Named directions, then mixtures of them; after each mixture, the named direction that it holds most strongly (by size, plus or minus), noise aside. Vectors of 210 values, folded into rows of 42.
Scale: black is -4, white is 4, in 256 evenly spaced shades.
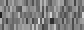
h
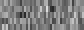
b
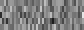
h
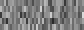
h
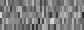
h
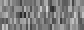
b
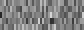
h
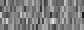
h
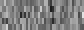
b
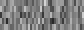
h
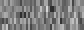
b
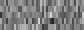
h
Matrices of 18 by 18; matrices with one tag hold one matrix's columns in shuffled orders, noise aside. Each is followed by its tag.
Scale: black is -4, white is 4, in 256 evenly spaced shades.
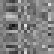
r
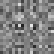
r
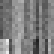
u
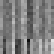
u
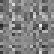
r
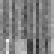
u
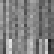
u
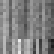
u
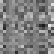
r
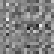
r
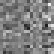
r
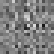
r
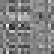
r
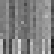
u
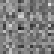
r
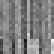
u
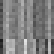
u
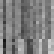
u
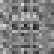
r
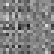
r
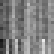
u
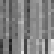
u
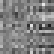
r
